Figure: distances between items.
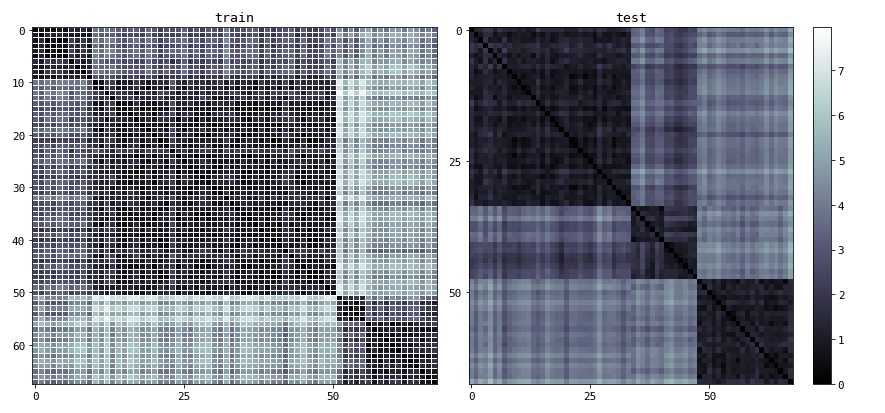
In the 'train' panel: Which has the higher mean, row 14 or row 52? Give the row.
52
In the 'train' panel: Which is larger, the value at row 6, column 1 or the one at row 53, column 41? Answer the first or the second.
the second
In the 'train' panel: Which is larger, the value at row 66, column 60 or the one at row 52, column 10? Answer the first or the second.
the second
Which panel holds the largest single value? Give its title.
train
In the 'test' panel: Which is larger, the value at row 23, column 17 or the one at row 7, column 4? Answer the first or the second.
the second
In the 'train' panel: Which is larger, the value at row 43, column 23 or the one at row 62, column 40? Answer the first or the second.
the second
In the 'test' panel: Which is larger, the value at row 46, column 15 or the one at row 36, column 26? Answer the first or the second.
the second
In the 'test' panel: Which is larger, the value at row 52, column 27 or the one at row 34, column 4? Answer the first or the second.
the first
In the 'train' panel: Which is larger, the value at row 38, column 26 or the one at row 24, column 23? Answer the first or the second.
the second
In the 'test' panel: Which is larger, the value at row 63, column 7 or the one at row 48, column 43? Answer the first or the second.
the second
